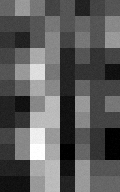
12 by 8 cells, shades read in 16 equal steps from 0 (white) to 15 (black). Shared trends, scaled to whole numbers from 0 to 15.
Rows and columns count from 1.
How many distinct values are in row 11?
6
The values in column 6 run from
6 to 13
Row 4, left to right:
11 9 5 7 13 10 12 11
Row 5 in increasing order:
2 6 8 10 12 12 13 14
